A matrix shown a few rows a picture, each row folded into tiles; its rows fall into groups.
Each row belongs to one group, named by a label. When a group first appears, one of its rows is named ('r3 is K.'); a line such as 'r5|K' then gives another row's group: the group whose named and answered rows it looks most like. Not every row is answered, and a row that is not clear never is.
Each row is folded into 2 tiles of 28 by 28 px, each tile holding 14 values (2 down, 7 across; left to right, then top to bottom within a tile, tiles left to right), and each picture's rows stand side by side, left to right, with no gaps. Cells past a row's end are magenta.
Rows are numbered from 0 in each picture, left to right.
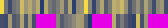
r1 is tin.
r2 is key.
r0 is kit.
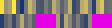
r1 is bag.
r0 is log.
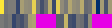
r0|key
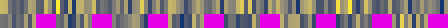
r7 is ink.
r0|key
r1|kit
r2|tin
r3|key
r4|log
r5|tin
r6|log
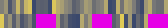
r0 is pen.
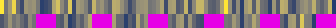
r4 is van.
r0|log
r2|key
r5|van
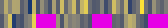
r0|log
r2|tin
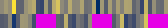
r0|log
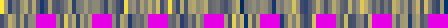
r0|van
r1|ink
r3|kit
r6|bag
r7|van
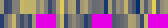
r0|bag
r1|pen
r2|ink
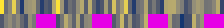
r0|log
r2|log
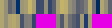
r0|tin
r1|key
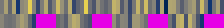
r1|tin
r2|van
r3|van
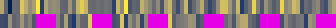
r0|kit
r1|bag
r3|pen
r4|tin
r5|log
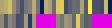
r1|van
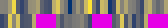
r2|ink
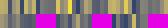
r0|pen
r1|log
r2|log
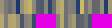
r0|tin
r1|pen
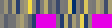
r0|tin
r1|ink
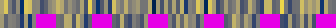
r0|pen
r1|van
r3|tin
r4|bag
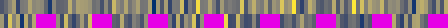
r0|ink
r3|ink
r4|pen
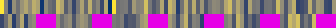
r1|van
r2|key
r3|pen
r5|ink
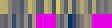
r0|key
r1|kit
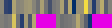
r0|bag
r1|tin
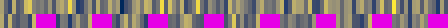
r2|van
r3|tin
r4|ink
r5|bag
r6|bag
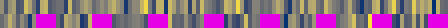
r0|bag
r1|bag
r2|key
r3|pen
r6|ink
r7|kit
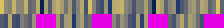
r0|kit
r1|van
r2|key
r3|van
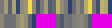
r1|key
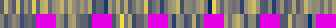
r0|pen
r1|pen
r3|key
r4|tin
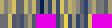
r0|log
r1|ink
